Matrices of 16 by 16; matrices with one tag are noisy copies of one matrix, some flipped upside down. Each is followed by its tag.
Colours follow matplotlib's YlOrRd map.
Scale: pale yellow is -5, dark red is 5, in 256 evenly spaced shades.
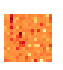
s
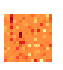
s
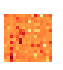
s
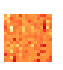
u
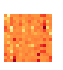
u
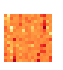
u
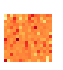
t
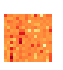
s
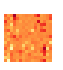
u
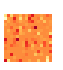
t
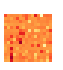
s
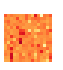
s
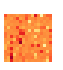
s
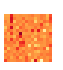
s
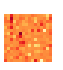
s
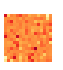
t
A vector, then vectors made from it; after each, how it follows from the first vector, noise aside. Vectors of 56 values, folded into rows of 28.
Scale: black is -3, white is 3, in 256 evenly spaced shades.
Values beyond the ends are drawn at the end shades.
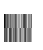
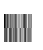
copied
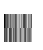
copied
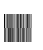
sign-scrambled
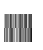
reversed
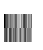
copied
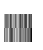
reversed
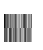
copied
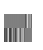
partly zeroed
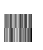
reversed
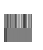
partly zeroed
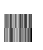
reversed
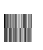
copied
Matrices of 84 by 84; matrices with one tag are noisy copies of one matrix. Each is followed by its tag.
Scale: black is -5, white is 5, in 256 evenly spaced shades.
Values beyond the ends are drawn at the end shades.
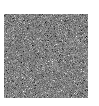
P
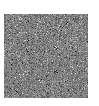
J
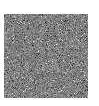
P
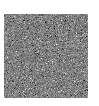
P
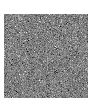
J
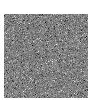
P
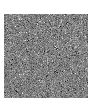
J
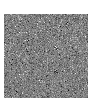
J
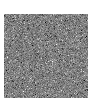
P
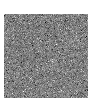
P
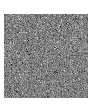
J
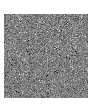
J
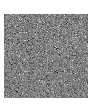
J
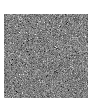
J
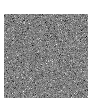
P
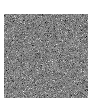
P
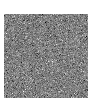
P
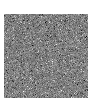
P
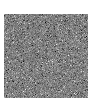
P
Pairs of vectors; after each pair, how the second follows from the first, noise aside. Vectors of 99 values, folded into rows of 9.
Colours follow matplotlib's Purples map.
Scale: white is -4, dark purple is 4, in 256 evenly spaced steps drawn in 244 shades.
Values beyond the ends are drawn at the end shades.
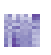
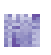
copied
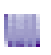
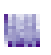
scaled up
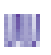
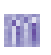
wrapped around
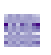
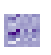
wrapped around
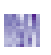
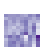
wrapped around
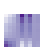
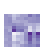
wrapped around
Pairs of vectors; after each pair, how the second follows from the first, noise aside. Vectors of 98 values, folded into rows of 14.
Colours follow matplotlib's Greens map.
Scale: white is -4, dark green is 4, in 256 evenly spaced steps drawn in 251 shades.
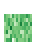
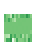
partly zeroed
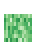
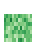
sign-scrambled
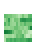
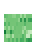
partly zeroed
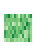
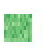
shrunk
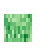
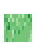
partly zeroed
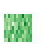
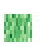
wrapped around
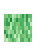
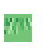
partly zeroed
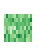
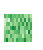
wrapped around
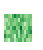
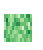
wrapped around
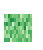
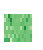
partly zeroed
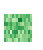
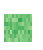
shrunk
